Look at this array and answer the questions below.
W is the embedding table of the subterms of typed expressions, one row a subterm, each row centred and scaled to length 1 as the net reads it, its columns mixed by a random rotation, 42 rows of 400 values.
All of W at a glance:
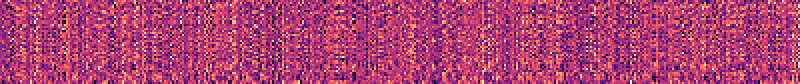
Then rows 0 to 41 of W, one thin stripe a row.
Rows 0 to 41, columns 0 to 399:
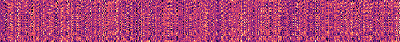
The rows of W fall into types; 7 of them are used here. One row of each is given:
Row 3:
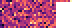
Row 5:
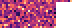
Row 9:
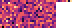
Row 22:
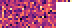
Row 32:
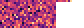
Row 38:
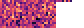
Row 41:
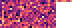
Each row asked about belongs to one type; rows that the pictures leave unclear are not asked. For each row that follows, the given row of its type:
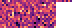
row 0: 38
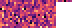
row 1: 22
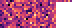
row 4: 3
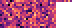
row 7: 3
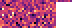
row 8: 22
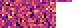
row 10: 22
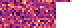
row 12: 5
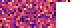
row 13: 9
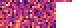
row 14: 41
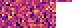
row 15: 22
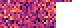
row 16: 38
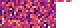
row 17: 41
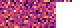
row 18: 38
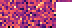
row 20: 32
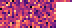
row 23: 41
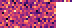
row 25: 38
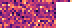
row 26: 5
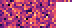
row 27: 3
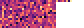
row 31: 22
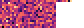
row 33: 9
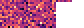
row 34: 32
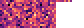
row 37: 3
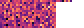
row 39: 38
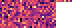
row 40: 41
